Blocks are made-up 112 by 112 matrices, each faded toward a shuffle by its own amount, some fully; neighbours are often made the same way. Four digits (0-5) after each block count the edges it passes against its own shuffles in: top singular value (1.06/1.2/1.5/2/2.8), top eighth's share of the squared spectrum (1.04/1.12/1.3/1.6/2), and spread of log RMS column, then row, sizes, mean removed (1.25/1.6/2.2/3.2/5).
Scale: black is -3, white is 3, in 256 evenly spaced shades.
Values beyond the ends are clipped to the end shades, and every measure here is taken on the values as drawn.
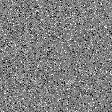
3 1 0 0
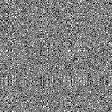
4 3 2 2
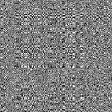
5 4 3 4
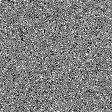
2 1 0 0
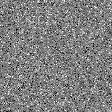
3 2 0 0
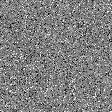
2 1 0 0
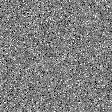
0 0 0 0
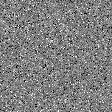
0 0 0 0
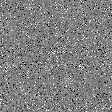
1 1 0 2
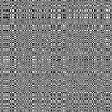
5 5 4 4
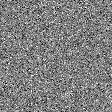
0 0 0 0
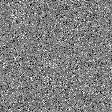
1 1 0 1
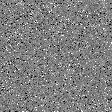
1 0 0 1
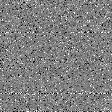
3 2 0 2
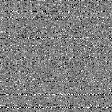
4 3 0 3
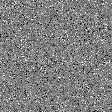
2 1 0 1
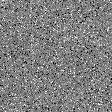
0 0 0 0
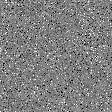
0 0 0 0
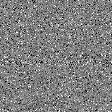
3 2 0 2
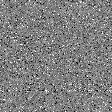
2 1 0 1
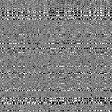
5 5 2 4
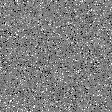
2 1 0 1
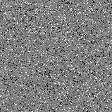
1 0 0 0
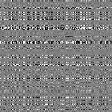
5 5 3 5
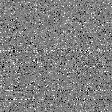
3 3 1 2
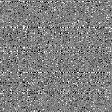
4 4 2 3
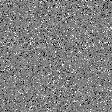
3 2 0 1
